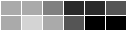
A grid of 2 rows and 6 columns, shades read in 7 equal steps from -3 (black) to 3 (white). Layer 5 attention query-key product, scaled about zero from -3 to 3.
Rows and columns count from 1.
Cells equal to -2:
2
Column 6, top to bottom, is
-1 -3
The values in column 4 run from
-2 to -1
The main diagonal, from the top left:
1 2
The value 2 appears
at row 2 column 2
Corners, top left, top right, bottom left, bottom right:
1 -1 1 -3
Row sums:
-3 -3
